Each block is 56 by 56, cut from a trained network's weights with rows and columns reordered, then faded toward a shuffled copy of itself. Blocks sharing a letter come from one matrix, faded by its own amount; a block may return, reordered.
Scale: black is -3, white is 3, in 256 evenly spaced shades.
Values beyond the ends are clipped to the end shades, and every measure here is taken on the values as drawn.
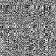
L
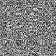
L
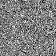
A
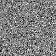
A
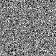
A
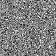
A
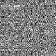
L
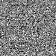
A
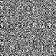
L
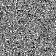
A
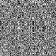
L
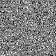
A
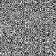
L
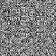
L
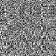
L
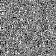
A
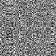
L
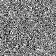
A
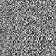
L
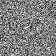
A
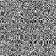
L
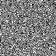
A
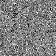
A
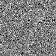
A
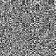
L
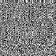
L
